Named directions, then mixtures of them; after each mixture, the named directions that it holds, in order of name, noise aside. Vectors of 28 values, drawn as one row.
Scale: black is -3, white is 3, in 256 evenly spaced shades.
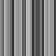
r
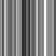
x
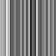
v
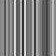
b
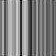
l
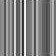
b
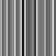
b, x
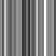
x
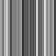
v, x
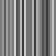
b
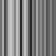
l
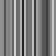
b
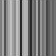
l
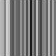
v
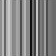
l, v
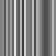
b
